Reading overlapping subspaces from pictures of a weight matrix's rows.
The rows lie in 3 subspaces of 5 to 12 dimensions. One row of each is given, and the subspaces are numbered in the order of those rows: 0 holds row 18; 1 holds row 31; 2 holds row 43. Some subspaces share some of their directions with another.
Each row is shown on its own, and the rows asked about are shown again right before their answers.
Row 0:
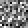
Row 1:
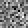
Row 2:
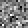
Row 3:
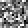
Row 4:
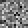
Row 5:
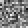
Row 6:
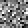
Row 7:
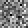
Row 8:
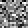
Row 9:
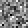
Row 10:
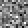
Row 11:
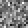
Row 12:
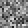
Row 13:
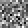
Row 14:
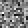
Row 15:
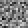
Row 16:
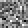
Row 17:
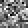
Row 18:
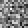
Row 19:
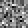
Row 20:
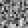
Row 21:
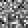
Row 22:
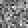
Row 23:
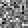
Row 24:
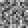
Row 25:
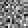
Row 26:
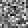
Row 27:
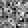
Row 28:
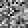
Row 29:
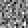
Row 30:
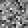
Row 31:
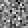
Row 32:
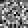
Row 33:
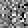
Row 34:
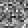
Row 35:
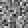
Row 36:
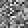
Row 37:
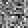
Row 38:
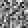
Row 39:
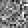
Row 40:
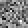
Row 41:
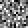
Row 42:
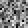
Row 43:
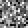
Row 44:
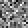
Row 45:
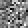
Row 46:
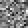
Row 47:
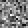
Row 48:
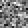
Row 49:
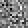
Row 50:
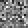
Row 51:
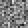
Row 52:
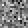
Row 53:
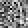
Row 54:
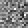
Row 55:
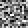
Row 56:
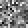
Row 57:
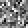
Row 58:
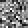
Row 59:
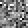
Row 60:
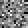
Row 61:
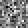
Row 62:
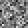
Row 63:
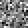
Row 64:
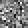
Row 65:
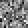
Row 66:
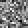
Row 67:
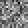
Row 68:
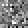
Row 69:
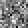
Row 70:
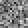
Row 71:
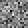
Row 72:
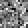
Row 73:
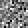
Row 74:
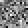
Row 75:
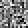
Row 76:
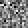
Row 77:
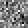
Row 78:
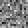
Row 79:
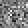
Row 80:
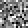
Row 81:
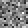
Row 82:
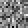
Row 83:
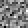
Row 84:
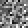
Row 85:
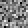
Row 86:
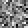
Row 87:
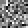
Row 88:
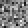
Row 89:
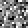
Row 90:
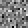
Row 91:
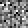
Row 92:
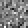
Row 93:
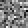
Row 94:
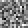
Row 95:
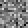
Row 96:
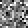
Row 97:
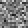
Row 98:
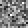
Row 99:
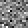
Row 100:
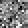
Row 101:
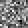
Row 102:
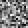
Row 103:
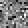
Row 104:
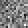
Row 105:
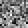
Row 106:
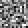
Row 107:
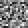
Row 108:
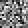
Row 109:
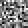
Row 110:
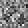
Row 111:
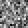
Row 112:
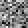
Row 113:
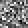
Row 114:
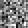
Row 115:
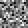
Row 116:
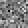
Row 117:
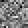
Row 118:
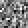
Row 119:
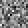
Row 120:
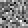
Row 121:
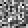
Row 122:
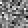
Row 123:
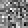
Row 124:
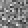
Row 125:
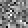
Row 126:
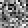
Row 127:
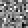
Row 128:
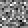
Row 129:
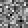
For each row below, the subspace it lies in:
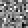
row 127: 1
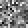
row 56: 1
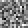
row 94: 1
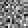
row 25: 0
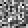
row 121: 1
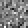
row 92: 1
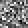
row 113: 2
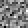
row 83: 1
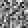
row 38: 1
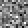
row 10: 0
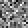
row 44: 1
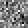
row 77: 0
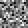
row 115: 2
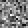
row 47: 2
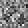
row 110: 0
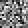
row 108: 0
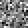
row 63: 1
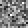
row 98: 2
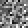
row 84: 0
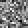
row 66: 2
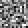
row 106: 1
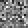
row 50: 0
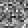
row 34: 1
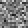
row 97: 2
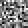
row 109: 1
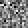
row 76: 1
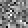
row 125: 0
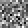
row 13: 0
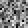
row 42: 0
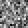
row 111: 2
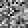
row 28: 1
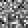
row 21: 1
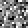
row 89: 1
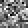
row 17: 1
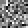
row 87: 0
